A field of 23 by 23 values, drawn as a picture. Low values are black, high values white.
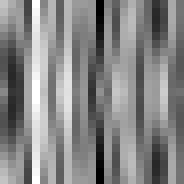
Average level on the scale: 50%. Mirror symmetry: top to bottom. Histogram: bell-shaped. Grain: streaks running down.
